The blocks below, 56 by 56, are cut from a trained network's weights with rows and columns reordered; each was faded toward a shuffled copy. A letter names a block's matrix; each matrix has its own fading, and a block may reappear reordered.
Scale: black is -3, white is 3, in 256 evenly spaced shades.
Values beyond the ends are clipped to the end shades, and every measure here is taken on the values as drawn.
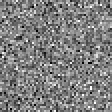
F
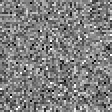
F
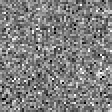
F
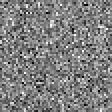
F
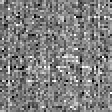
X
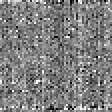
X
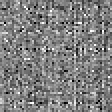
X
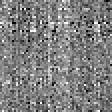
X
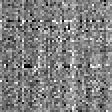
X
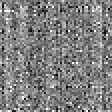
X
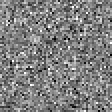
F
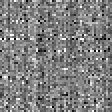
X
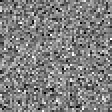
F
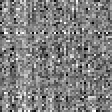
X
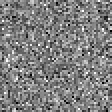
F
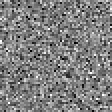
F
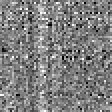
X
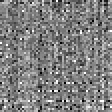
X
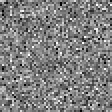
F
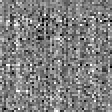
X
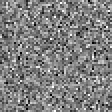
F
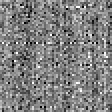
X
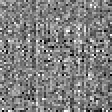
X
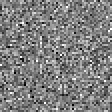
F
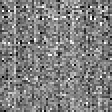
X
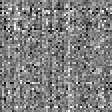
X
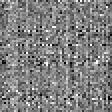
X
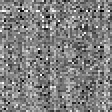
X
